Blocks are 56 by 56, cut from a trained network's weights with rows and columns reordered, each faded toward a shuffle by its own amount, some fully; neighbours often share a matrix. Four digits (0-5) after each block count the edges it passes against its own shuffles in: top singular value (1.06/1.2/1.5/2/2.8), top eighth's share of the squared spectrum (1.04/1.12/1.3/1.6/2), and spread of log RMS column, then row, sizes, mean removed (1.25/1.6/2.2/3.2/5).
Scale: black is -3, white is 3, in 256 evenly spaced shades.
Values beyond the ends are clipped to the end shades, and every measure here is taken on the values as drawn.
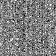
2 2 0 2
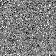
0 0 0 0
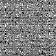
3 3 2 0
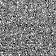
1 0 0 0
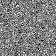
0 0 0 0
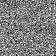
1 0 0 0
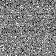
0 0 0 0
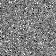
0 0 0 0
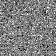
1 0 0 0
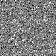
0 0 0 0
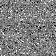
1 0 0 0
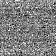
2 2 1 0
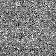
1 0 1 0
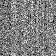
2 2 0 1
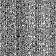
3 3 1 2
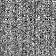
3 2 0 2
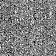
2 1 0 1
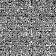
2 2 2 0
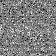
1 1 0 0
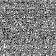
2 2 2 0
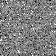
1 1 1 0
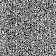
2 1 0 1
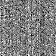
3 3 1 2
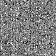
2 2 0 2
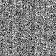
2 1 0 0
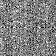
2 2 0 2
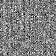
2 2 0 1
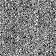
1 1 0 0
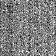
2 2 0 2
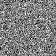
2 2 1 0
